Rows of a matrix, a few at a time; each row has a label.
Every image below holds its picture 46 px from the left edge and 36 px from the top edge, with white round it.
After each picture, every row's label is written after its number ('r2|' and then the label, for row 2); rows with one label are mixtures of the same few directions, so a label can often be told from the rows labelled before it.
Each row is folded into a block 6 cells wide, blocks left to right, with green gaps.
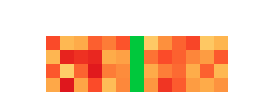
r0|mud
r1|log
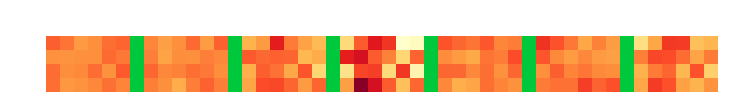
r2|log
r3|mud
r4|log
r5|log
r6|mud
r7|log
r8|log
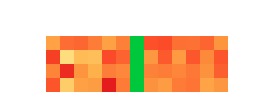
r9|mud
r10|mud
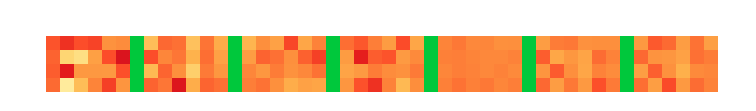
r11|mud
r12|mud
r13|log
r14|mud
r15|log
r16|mud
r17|mud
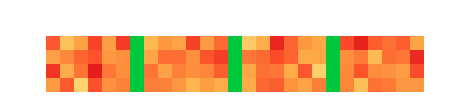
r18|mud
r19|log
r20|log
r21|mud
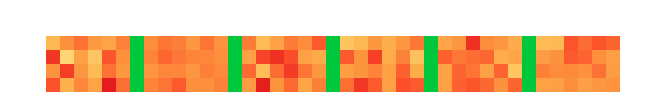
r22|mud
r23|mud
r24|mud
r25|mud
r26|log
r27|log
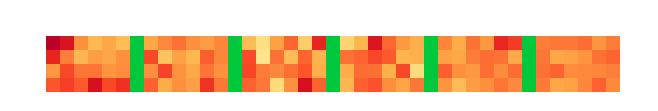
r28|log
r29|mud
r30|mud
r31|log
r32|log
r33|mud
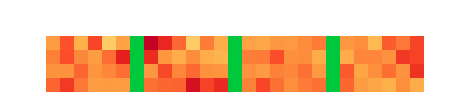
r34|log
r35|log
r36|mud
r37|log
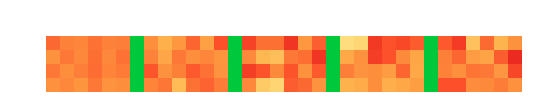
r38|mud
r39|mud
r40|mud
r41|log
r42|log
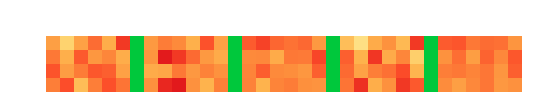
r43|mud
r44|mud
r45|mud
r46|mud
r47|mud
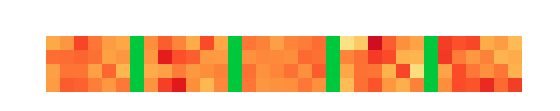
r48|log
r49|mud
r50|log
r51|log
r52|log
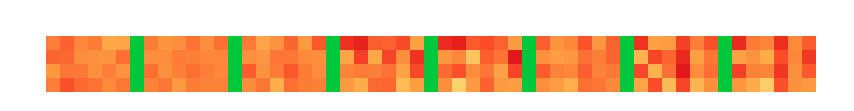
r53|log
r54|mud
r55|mud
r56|mud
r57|mud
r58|mud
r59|mud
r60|mud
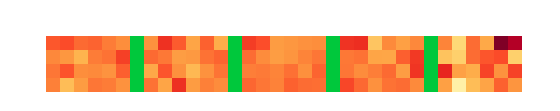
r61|mud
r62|mud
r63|log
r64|log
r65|log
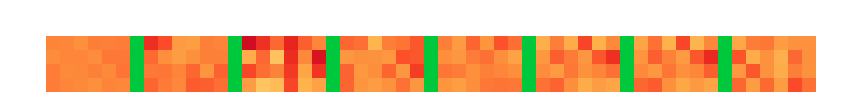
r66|log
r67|log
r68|mud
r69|log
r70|log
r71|log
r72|log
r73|mud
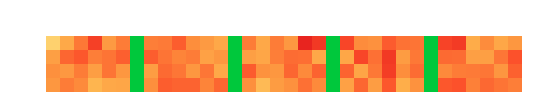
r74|log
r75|log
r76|log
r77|mud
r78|log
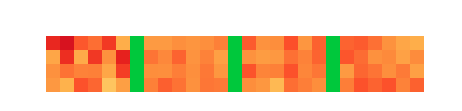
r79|mud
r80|mud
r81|mud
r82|log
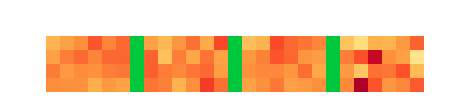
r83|log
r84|mud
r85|log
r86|mud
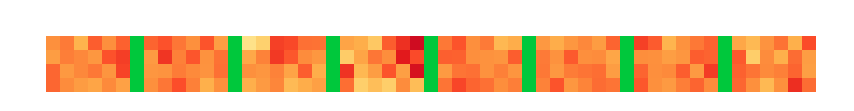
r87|log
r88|mud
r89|log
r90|log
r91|log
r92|mud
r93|log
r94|mud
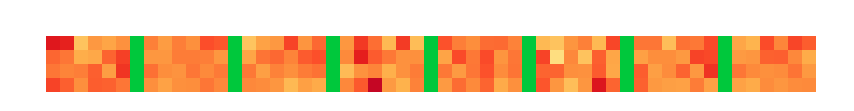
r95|log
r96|log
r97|log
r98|mud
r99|mud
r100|mud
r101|log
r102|log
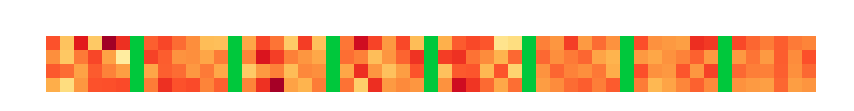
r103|log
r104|log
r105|mud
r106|mud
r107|log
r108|log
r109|log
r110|mud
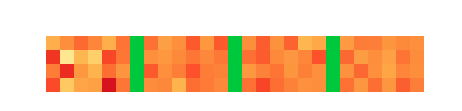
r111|mud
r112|mud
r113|log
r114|mud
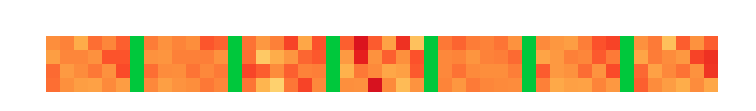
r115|log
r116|log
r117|mud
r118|mud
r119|mud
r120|log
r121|log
